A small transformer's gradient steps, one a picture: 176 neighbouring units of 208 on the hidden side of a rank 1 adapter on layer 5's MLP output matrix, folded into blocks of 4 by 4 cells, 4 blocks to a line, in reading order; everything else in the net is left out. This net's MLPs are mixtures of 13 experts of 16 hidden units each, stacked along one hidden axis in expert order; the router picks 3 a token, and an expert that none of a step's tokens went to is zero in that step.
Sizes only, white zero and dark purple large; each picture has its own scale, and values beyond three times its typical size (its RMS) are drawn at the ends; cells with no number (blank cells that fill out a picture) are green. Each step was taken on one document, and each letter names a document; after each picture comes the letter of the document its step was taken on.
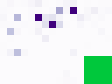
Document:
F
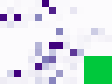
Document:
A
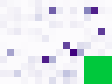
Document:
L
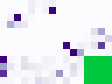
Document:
A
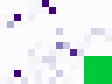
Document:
A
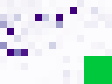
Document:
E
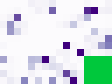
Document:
L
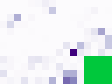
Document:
L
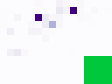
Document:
F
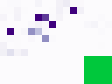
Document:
F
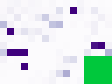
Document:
E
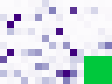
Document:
L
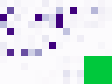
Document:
E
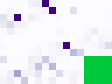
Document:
A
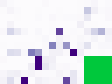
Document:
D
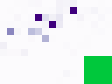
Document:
F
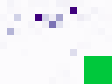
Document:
F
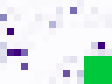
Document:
E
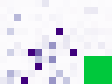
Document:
D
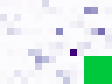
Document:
L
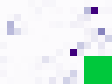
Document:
L
